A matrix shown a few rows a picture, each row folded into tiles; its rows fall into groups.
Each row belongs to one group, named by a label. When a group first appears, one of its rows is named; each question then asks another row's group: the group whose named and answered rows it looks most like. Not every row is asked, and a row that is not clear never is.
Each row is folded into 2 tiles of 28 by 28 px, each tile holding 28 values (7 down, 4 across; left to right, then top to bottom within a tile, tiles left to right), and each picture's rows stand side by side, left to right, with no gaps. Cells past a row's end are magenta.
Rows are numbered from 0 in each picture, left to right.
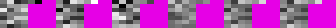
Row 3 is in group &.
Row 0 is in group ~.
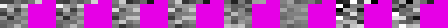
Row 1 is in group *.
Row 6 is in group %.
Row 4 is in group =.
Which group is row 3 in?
~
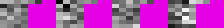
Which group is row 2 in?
%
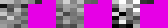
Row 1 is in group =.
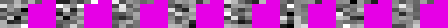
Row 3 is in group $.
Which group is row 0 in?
%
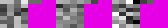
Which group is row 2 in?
%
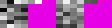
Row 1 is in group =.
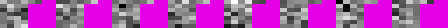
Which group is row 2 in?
$
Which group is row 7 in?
%
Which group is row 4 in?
=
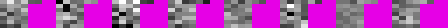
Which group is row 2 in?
=
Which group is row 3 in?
~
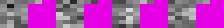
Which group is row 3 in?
$
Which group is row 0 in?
$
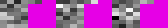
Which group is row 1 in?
*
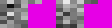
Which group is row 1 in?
=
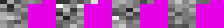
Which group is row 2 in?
%
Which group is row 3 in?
=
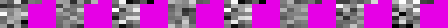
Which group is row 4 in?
~
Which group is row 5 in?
~
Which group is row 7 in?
=
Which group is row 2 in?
~
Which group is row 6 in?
*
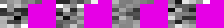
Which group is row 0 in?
%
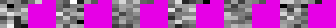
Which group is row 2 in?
=
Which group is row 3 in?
~
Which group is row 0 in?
$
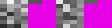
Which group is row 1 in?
&
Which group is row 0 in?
=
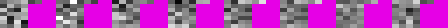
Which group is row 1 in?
%
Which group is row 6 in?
*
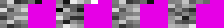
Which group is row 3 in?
%
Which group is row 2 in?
~
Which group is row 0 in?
~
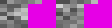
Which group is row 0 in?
$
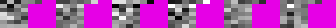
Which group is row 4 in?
~
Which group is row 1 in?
*
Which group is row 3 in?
*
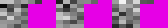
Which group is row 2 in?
=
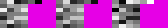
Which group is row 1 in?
~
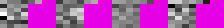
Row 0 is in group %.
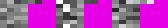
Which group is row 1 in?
&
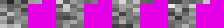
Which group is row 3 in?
*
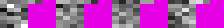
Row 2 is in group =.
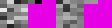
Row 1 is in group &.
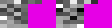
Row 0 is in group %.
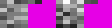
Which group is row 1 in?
=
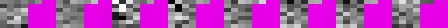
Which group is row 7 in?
=
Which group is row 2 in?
&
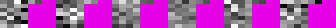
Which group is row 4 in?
&
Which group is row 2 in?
=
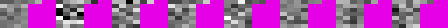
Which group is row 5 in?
%
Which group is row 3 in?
*
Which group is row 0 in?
*
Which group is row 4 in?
%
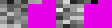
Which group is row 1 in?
~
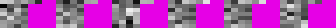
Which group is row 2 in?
$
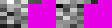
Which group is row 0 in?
=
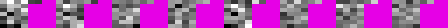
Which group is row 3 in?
$
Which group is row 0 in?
=
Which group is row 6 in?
*
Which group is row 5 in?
&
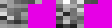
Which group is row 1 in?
=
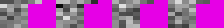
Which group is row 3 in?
=
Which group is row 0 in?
*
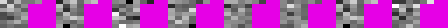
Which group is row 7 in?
*
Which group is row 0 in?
&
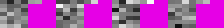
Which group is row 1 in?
*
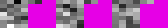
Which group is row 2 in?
$
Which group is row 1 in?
$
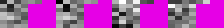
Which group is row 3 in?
*
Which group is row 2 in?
=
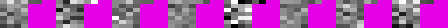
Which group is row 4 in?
~
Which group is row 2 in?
%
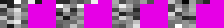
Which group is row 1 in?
*
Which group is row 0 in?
%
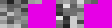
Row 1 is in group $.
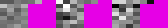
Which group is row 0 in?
*
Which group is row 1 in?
&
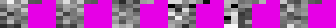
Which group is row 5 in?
&
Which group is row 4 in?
$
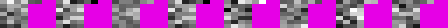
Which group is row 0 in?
=
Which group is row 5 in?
%
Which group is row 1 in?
~
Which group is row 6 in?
$
